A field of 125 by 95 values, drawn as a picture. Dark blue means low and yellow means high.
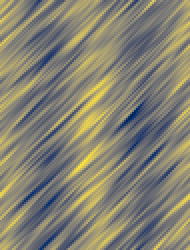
The grain runs diagonally up to the right. No row or column stands out. Stripes running up and down repeat 2 times from left to right. No overall slope runs across the table.
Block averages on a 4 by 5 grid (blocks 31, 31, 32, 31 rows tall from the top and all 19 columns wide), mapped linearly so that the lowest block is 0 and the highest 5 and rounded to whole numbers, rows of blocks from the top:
31413
31512
31502
20413
